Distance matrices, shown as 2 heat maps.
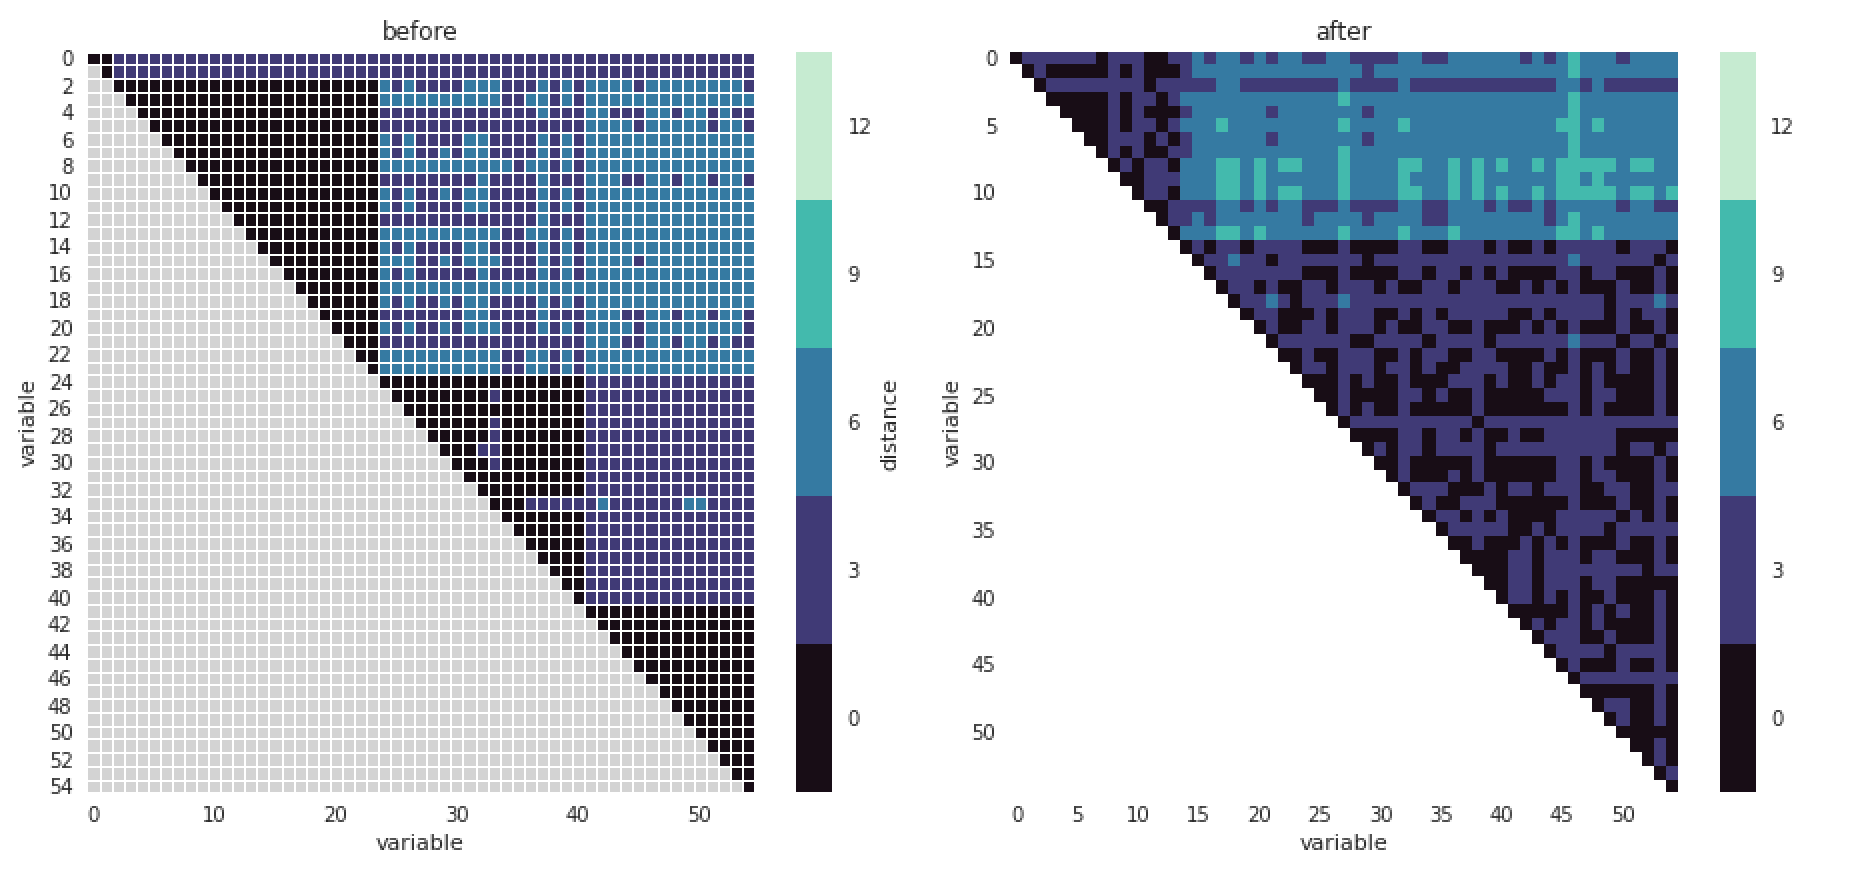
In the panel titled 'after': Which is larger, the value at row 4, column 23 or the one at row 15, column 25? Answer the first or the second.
the first
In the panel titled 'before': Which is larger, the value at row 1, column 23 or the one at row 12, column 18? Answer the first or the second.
the first
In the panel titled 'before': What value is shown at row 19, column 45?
3
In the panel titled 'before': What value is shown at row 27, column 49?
3
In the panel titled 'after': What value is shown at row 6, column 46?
9
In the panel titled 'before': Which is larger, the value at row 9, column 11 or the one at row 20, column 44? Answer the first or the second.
the second
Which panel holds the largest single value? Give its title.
after
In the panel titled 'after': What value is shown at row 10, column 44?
6
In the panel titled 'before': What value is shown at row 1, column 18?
3
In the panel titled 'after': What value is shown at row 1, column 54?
6
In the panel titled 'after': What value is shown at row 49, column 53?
3
